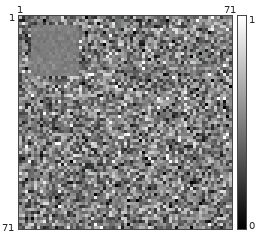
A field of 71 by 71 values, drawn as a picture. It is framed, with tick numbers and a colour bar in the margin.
Odd rows or columns: none. Odd patch: calmer, in the top left. Slope: none. Histogram: bell-shaped. Stripes: none. Calmest part: top left.
